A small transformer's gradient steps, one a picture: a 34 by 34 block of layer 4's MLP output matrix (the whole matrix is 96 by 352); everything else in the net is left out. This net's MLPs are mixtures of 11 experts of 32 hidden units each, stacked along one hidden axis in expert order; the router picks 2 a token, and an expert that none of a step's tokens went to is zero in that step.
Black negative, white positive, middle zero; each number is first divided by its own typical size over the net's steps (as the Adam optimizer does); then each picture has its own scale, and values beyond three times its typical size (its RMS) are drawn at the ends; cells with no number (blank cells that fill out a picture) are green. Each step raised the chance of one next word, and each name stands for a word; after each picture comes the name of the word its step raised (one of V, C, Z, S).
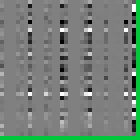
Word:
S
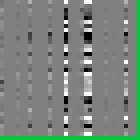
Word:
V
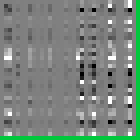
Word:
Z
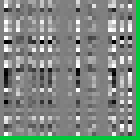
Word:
V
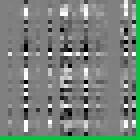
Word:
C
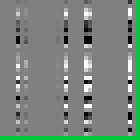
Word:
C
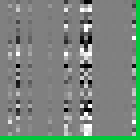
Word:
S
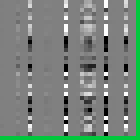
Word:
V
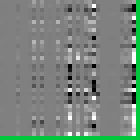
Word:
Z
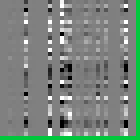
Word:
Z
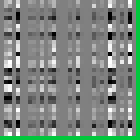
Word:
V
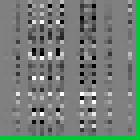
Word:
S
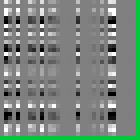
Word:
C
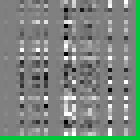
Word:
Z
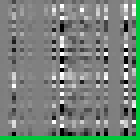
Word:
C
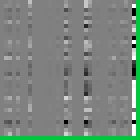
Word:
Z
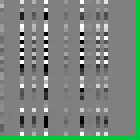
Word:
C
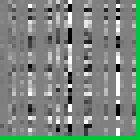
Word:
V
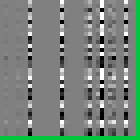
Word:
C
